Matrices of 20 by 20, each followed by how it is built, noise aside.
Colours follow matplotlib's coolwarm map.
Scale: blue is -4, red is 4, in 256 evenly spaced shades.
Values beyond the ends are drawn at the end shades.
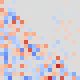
lower triangular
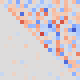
upper triangular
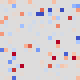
sparse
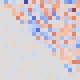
upper triangular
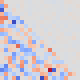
lower triangular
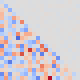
lower triangular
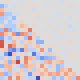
lower triangular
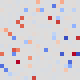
sparse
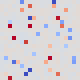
sparse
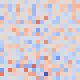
low rank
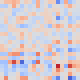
low rank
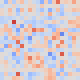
low rank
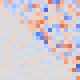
upper triangular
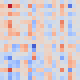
low rank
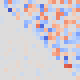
upper triangular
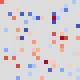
sparse
